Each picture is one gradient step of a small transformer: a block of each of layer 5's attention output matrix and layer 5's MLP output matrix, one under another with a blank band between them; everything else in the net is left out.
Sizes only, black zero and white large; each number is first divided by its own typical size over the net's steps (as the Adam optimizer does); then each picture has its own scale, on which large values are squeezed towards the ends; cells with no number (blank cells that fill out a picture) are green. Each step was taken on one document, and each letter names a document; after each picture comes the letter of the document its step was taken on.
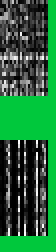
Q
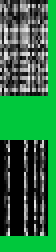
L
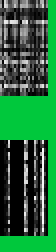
L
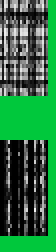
L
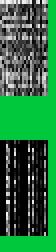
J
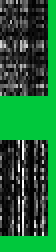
Q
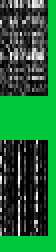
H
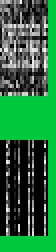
J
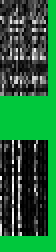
H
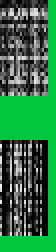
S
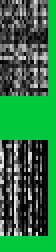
S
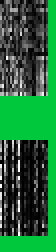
H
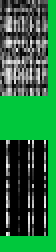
J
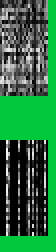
J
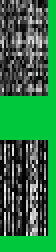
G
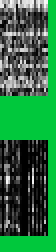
J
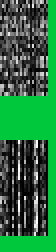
H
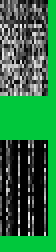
J
